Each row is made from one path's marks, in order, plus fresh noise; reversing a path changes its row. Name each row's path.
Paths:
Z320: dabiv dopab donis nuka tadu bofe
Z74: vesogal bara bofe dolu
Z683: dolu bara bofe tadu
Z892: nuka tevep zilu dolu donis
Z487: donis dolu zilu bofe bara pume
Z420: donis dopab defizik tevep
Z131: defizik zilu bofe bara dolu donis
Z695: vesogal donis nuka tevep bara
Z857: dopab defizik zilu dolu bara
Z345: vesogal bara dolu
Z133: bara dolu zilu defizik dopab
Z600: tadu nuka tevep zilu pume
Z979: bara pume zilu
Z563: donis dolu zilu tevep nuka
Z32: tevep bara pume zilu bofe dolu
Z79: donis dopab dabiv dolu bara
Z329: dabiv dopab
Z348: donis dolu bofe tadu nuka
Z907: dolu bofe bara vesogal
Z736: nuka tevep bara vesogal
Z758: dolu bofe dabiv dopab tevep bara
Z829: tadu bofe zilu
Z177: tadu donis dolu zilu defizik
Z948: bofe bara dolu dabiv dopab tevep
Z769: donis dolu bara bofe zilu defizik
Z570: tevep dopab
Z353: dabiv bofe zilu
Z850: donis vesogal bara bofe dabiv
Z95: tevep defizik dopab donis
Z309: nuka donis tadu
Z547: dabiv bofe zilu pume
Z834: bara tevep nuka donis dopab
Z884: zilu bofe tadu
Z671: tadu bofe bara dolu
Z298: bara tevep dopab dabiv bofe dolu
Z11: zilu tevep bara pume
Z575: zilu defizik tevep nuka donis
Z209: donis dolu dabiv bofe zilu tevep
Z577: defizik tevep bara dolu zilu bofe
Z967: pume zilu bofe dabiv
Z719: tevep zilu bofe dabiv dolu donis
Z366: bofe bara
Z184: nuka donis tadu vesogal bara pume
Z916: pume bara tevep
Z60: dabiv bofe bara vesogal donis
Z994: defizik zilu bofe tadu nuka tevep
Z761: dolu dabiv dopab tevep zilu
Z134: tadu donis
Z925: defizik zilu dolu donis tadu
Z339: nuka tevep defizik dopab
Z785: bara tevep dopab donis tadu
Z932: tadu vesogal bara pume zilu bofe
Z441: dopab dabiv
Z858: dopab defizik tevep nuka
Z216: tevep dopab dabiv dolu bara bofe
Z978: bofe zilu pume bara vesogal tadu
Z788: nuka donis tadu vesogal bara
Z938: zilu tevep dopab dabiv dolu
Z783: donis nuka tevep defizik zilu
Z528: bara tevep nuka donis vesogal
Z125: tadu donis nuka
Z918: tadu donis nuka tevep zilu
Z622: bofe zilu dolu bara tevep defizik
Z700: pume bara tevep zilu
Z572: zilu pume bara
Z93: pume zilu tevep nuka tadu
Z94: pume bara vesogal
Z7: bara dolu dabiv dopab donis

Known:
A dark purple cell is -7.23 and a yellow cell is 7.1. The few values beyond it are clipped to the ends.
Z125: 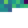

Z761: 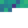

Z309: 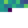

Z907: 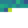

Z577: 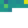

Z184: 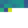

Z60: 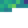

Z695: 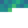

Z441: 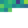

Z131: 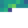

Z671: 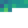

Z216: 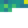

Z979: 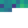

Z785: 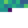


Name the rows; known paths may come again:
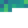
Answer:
Z74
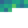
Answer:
Z366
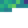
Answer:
Z60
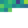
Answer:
Z441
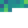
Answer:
Z32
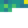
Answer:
Z216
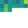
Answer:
Z298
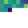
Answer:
Z309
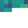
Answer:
Z563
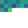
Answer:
Z547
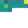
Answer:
Z577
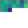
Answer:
Z683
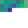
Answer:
Z829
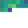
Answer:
Z131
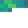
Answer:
Z7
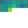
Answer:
Z758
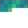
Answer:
Z695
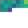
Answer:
Z353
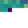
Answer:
Z925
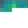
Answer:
Z79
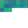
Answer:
Z994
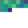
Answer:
Z134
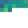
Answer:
Z671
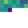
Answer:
Z785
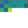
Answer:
Z487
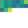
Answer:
Z948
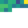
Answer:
Z967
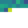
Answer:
Z907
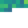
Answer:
Z320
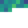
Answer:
Z788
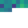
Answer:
Z979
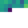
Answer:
Z884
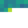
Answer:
Z916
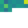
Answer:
Z932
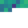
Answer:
Z761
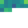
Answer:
Z209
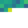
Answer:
Z570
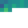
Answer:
Z345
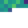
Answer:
Z575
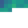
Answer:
Z857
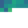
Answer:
Z572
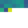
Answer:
Z184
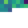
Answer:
Z125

